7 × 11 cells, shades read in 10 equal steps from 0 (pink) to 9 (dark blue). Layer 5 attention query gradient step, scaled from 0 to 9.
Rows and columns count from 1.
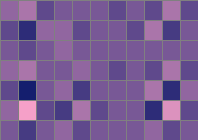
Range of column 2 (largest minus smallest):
9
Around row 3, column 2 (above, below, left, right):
8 3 5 5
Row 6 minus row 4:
0 -3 1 2 -1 1 -1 0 2 -2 0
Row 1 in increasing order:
3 3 4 5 5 5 5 6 6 6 6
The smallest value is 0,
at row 6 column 2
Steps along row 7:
up down down up down same same down up down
